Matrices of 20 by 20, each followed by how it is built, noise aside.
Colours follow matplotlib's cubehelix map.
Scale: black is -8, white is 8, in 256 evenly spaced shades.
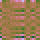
low rank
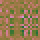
low rank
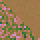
lower triangular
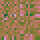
low rank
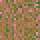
low rank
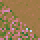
lower triangular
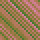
Toeplitz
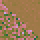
lower triangular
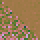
lower triangular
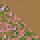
lower triangular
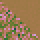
lower triangular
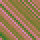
Toeplitz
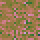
low rank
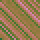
Toeplitz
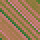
Toeplitz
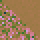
lower triangular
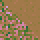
lower triangular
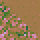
lower triangular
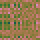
low rank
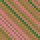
Toeplitz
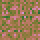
low rank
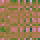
low rank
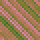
Toeplitz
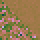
lower triangular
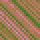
Toeplitz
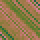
Toeplitz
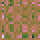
low rank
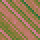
Toeplitz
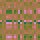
low rank
